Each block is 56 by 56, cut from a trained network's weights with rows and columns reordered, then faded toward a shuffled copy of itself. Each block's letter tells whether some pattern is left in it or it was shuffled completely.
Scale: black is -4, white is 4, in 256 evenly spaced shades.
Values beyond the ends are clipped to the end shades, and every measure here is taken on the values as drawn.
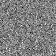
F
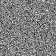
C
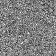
C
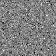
F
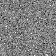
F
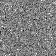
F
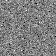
C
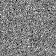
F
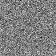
C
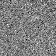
C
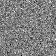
C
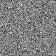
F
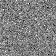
C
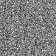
C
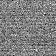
F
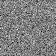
C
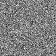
F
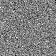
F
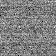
F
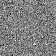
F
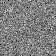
C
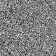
C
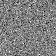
C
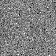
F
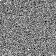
C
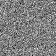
C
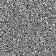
C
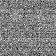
F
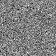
C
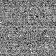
F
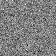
C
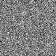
F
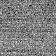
F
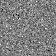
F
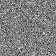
C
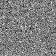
C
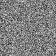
C
